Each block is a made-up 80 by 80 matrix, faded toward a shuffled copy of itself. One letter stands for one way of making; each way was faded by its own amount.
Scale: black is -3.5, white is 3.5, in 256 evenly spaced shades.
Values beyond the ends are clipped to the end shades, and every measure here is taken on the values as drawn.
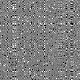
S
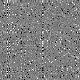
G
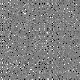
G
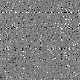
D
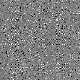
D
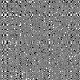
S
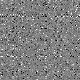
D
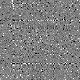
D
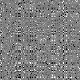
S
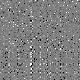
G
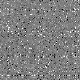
D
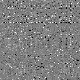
D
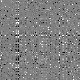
S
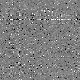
D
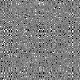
S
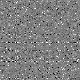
D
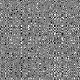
S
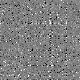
D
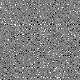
D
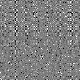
S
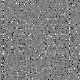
G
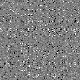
D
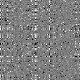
S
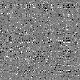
D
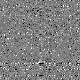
D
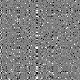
S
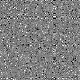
D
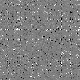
G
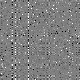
S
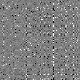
S
